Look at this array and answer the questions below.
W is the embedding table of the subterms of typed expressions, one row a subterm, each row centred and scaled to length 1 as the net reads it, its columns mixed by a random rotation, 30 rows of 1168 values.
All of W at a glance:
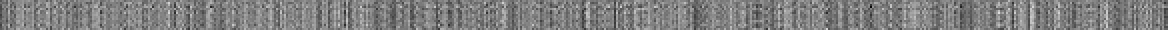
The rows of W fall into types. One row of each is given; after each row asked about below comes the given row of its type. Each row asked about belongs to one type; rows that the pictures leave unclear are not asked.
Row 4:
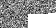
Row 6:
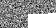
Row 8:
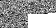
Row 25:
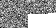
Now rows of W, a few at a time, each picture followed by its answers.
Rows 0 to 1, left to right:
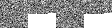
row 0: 8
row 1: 25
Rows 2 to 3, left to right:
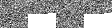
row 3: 4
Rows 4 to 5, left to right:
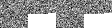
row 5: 6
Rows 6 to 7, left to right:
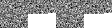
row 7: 6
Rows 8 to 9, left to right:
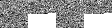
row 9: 8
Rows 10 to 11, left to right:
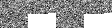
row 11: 25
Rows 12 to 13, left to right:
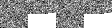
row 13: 4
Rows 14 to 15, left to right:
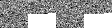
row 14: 8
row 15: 6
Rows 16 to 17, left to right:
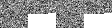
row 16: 4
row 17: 8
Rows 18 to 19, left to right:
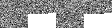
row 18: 25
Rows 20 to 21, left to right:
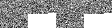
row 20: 6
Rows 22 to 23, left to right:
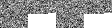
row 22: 4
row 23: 6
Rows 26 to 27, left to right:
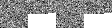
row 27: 8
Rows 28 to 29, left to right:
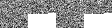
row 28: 6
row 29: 8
